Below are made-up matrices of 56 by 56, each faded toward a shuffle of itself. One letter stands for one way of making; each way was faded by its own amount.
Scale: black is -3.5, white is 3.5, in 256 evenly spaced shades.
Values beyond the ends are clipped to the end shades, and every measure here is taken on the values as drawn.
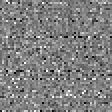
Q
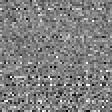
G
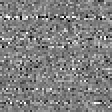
G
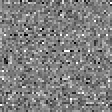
Q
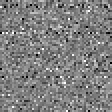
Q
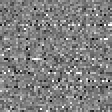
Q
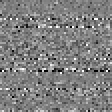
G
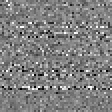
G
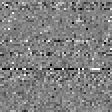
G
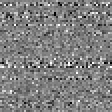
G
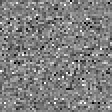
Q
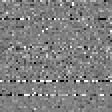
G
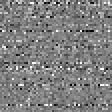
G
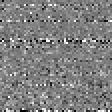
G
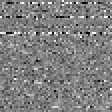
G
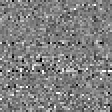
Q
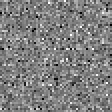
Q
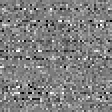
G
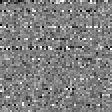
G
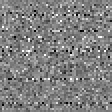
Q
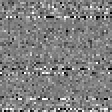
G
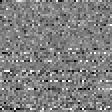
G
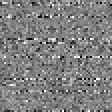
G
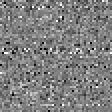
Q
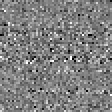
Q
